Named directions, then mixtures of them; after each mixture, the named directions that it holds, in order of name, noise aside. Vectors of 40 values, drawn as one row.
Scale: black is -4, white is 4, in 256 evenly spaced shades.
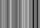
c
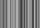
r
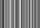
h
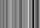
c, r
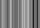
c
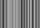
h, r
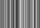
h, r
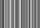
h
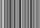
h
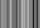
c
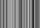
c, r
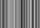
h, r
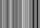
c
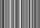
h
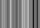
c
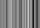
c, r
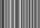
h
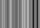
c
